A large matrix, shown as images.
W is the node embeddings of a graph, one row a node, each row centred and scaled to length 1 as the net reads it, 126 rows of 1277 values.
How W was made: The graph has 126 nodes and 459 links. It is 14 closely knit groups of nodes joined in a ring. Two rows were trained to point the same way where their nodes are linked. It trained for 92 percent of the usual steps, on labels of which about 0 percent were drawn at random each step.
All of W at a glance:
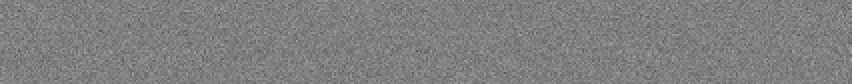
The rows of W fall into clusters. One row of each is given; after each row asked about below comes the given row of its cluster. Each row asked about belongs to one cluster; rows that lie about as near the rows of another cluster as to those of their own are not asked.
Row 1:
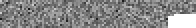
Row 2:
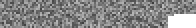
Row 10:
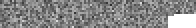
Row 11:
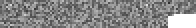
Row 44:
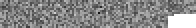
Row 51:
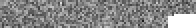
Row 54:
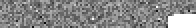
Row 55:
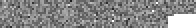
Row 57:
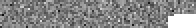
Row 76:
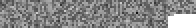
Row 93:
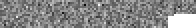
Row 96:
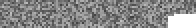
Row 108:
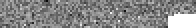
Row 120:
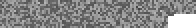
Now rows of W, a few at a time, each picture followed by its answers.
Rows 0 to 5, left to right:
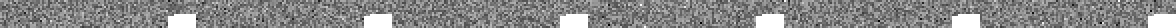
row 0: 44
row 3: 57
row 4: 55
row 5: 93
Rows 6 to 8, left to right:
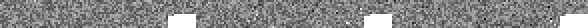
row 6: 10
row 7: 1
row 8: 54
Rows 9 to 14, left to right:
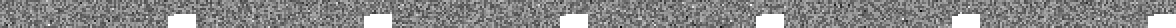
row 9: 76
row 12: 54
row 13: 55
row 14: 55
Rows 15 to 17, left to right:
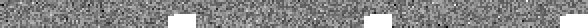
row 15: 1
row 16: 108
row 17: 76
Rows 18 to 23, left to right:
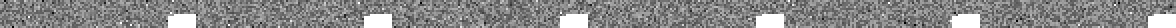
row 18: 2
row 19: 55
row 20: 96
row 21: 1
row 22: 2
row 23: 54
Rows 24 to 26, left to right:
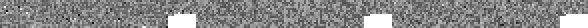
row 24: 108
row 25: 57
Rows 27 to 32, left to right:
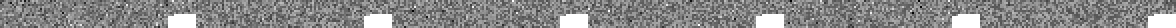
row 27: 51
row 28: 76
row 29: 2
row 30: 2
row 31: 120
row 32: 96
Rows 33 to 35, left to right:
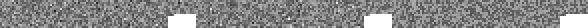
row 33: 57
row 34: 54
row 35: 55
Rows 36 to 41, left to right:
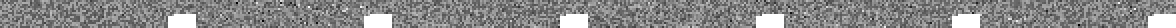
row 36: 54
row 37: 93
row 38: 108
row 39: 51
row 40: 108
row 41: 54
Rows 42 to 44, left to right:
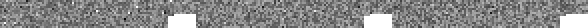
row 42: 120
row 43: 93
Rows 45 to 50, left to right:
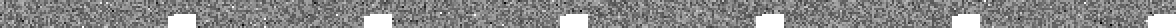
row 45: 55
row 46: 96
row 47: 2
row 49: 57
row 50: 2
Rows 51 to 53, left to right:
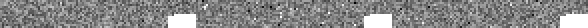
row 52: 11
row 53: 96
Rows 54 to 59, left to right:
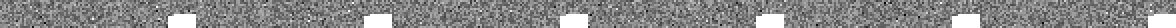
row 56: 93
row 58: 55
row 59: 93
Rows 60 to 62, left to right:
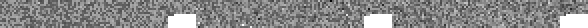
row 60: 120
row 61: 76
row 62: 44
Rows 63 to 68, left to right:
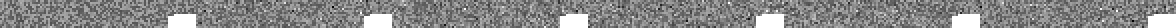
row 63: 55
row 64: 120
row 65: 57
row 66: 54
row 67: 108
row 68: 55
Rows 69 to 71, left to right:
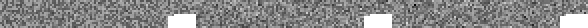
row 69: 2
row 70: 1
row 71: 54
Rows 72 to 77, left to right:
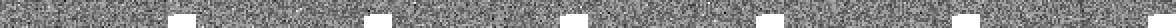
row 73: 108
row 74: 51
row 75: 76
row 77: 1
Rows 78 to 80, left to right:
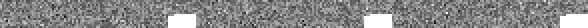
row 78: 1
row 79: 76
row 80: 44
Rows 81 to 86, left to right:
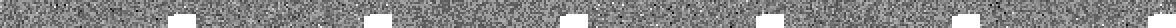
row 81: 55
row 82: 10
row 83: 120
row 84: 11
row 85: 120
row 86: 96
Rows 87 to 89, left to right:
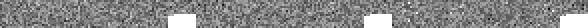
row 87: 93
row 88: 76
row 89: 96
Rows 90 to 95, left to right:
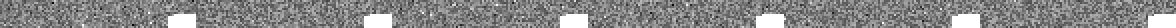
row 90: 11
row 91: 11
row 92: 76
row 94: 2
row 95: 10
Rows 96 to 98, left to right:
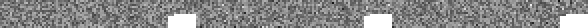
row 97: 76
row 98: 57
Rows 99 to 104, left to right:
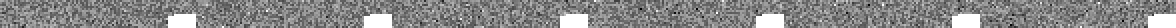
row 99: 108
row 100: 57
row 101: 93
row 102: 120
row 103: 93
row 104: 51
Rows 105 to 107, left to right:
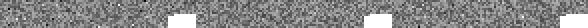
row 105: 96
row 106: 54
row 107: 57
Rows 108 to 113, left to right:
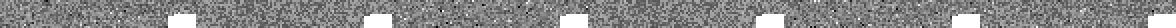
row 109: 120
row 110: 10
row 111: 120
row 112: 10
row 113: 108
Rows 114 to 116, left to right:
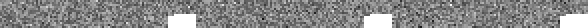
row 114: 51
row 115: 120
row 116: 44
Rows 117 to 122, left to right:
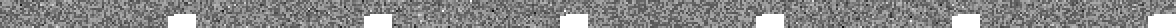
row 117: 57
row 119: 108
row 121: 76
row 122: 54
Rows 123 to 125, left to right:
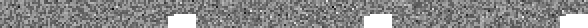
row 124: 2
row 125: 57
